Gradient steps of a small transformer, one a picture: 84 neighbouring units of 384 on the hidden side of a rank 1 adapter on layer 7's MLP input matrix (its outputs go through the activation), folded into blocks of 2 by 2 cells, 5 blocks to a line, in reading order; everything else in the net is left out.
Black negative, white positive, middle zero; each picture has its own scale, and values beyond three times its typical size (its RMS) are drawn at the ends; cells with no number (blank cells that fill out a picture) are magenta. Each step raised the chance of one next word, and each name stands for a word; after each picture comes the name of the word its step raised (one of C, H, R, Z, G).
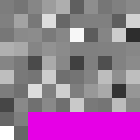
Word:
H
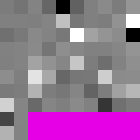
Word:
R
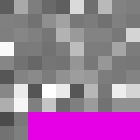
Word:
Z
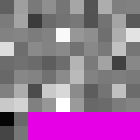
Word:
Z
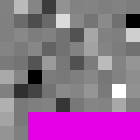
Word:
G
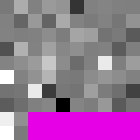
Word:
Z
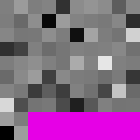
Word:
H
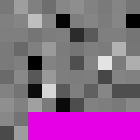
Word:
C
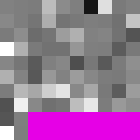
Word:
H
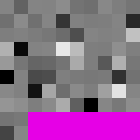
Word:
Z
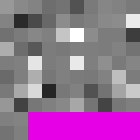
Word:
R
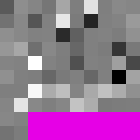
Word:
C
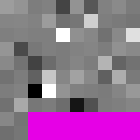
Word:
C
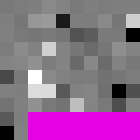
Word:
G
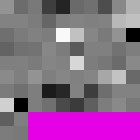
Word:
R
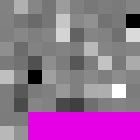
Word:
G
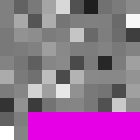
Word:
H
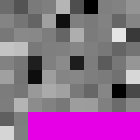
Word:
H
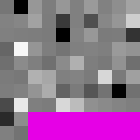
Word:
G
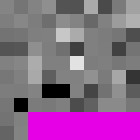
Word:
R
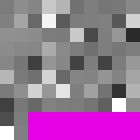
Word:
H
